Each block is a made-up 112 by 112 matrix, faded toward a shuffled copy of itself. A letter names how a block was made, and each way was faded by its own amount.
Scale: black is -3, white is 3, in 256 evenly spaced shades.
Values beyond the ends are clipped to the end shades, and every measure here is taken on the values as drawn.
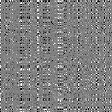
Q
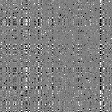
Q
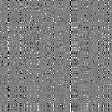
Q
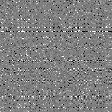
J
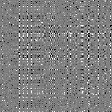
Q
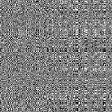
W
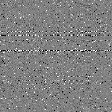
J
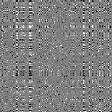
Q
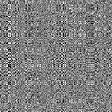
W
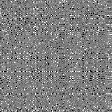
J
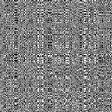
W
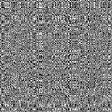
W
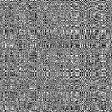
W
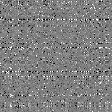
J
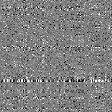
J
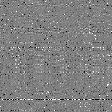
J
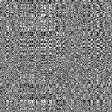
W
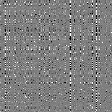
Q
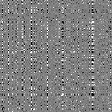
Q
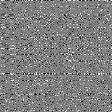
J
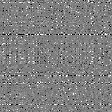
J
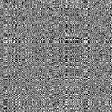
W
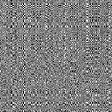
W
